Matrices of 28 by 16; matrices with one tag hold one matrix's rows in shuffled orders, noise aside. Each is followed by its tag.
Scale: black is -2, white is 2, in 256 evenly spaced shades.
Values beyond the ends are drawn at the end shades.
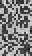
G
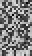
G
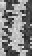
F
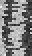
F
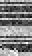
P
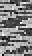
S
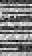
P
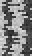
F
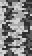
F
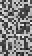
G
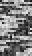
S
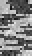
S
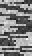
S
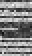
P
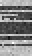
P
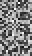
G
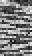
S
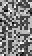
G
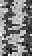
F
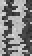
F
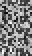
G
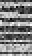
P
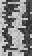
F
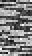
S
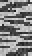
S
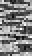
S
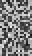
G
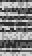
P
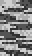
S
